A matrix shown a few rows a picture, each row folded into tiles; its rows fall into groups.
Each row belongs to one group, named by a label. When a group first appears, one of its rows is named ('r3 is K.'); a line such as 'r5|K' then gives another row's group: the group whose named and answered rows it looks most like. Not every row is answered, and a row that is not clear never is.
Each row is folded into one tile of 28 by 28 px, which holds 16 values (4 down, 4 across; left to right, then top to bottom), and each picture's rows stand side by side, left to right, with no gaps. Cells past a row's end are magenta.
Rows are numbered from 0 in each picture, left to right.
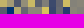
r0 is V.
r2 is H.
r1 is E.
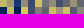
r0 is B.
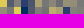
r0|E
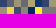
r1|B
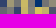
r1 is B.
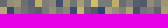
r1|H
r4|E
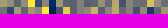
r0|V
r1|E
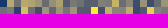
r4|E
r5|B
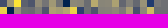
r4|E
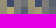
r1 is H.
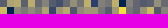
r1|E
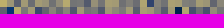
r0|V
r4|E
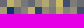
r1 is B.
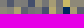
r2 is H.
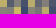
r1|E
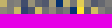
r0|E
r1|B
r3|B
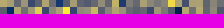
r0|V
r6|V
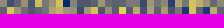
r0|B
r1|H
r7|V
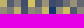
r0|E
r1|E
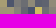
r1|B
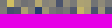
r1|H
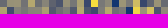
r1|E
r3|H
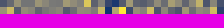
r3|E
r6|V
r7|E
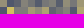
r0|B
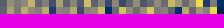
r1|E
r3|E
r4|B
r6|V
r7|E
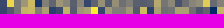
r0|H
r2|B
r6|B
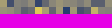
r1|B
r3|B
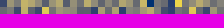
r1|V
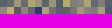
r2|H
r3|E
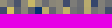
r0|B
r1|V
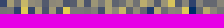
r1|B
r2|B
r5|V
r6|E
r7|B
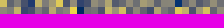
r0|E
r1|H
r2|E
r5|V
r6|B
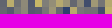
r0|H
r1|H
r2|V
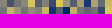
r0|B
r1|E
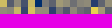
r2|V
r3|B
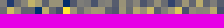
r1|V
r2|B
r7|E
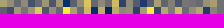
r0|V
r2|B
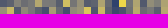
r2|H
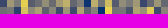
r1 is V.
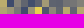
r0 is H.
